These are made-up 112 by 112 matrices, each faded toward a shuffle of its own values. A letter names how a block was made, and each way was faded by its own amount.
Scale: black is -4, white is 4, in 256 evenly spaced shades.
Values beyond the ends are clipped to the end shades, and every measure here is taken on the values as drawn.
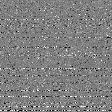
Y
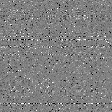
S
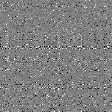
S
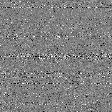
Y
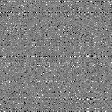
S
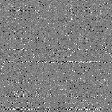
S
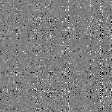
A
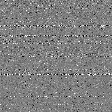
Y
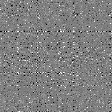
S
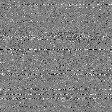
Y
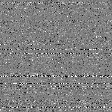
Y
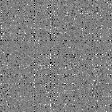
A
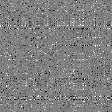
S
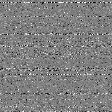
Y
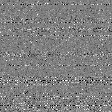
Y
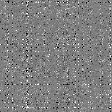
A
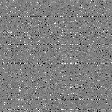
S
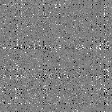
A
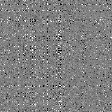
A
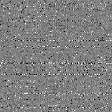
S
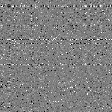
S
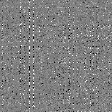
A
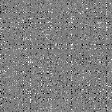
A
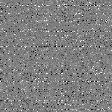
S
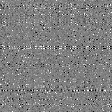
S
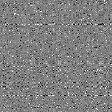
S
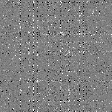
A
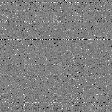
S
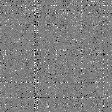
A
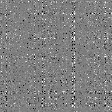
A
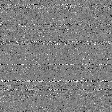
Y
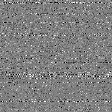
Y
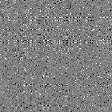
S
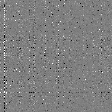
A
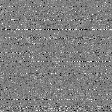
Y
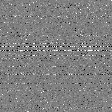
Y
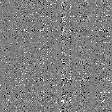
A
